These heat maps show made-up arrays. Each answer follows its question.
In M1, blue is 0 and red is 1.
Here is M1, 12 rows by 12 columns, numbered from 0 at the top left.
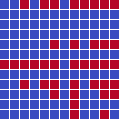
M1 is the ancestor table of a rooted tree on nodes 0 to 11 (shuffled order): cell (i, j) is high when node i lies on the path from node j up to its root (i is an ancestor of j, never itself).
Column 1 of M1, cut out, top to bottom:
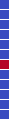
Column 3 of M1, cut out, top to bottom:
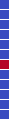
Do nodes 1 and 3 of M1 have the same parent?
yes
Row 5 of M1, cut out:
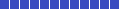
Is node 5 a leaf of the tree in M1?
yes
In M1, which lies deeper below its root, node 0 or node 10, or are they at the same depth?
node 10
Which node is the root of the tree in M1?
6
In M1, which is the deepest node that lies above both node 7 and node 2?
8
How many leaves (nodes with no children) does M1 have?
5
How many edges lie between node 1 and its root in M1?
1
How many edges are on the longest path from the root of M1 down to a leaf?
7
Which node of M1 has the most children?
6
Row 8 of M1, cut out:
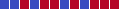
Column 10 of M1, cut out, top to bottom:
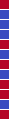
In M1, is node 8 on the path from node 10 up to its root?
yes
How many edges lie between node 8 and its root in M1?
2
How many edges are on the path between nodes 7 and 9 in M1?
3
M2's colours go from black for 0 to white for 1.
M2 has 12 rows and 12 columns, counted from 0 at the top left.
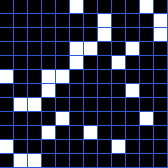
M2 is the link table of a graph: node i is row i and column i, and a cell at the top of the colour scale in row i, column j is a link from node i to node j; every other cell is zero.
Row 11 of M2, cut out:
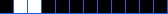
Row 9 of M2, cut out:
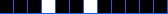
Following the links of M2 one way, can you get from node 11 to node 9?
no
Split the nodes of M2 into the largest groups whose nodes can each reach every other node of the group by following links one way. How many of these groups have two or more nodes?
2
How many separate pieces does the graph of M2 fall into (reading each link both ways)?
2
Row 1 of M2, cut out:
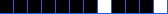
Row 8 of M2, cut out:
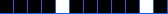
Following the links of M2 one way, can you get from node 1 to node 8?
no
